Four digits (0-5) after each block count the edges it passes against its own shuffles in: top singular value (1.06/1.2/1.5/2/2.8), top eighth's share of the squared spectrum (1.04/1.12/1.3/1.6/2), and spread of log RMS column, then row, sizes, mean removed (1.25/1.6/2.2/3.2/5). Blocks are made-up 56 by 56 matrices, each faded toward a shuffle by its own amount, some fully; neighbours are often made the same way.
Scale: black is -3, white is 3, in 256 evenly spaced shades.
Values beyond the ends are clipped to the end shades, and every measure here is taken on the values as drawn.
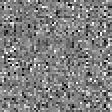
3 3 2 1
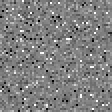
0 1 0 0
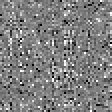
3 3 2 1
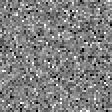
0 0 0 0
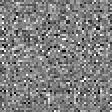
3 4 2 2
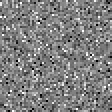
0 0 0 0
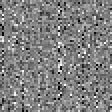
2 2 3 0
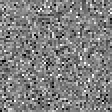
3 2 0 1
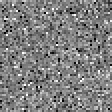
1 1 0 0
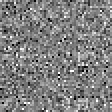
3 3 1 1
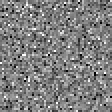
1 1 0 0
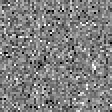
2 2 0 1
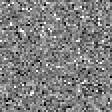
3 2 0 0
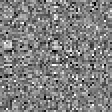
3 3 2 1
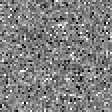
2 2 0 0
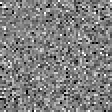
2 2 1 1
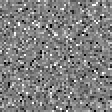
2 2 0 0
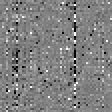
4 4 2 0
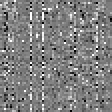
4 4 3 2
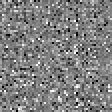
3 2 1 0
